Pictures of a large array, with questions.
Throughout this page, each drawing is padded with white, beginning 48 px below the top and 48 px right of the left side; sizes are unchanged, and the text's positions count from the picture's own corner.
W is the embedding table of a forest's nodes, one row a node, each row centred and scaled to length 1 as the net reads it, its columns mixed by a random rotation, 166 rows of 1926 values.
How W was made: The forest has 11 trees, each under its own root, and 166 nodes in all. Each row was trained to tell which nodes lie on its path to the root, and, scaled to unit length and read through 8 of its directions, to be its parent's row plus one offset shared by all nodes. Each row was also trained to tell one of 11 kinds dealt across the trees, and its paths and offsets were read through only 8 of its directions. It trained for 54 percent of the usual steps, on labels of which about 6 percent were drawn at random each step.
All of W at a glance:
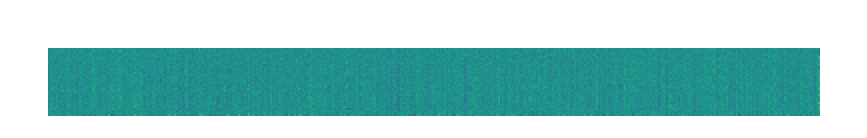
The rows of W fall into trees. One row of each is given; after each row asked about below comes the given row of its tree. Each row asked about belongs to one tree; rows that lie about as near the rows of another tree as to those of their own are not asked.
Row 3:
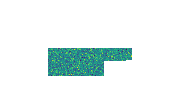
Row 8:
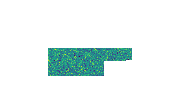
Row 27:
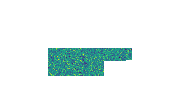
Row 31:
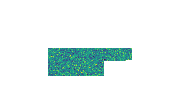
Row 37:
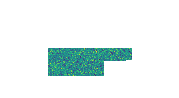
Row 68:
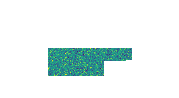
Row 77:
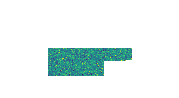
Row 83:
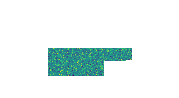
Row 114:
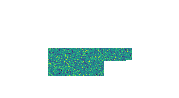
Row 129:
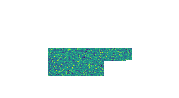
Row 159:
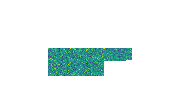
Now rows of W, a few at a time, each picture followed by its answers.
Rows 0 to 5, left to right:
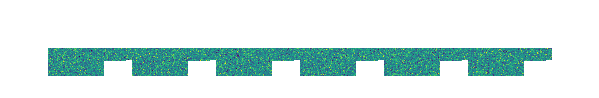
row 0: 27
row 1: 68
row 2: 159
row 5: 3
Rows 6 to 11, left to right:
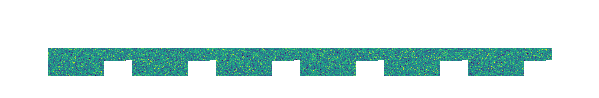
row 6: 37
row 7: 83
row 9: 83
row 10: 27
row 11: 77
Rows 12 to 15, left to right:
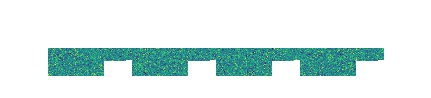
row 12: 159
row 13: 27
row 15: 159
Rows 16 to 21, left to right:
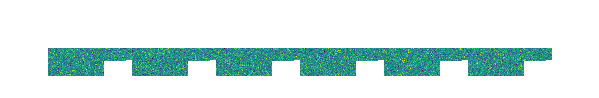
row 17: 37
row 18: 31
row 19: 114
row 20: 83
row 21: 159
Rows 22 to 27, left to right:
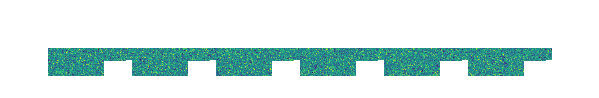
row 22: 3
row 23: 68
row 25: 27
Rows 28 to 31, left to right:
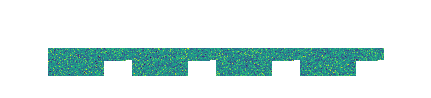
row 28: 77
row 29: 159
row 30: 114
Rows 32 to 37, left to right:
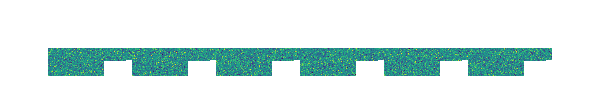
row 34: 8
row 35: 159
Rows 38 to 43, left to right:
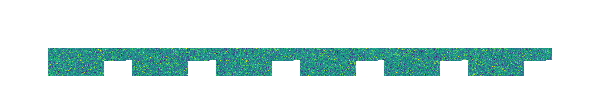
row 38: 159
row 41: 77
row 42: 77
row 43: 8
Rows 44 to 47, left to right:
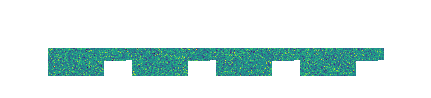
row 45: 159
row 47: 8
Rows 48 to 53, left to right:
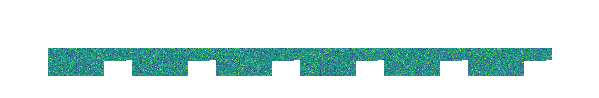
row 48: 159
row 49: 77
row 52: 83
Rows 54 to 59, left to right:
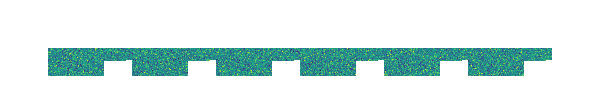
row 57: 68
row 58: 27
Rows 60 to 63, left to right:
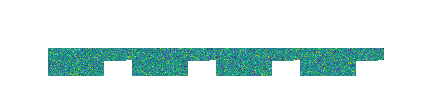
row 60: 31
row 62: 83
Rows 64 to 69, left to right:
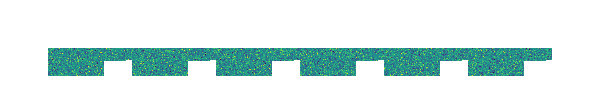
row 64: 31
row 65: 159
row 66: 68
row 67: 37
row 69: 8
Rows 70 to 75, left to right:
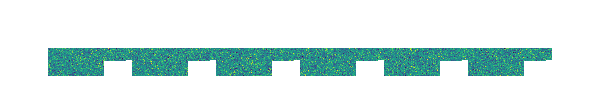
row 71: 83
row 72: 129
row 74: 27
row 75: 31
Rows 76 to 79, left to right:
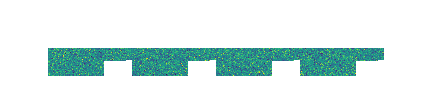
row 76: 8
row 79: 159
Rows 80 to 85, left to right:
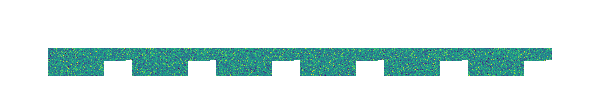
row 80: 27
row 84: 27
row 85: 37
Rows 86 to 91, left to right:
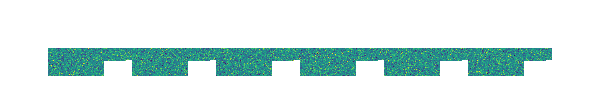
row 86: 31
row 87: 114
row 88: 77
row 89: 27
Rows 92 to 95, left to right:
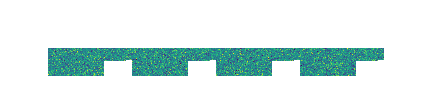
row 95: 68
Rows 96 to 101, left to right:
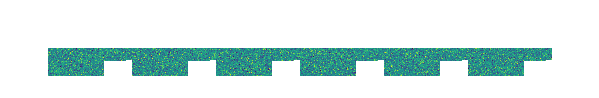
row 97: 31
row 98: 129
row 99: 68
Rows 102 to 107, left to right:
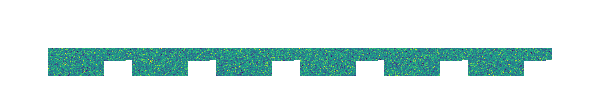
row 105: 8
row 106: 3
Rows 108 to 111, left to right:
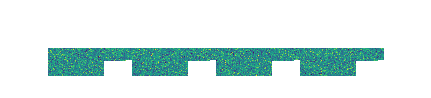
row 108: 77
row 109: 77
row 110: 31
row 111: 37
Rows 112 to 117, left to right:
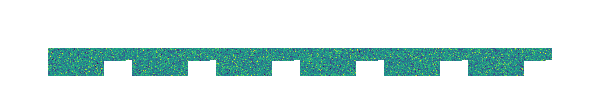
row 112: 31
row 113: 83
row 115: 114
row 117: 68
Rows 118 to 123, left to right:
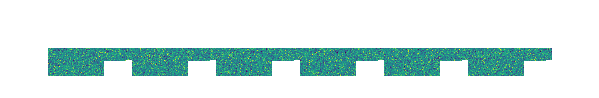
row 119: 27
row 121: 31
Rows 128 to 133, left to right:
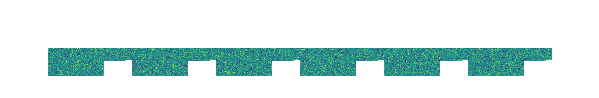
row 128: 83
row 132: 68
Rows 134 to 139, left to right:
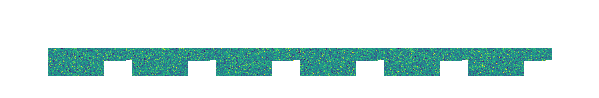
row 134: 27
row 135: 129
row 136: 77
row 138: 27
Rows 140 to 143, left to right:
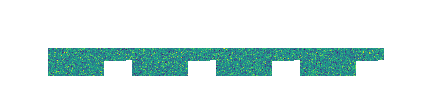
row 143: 83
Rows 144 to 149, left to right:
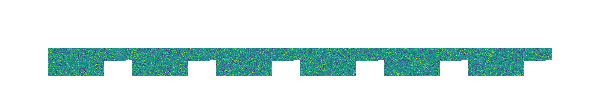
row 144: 31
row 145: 31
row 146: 83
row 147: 114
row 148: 31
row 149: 83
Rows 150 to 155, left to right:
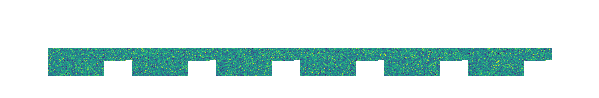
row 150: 83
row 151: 77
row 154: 37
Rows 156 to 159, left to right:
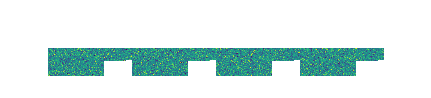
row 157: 31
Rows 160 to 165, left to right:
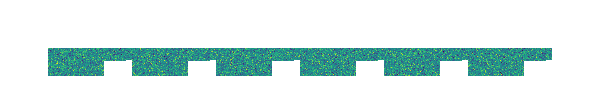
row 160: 159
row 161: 27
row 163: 83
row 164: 37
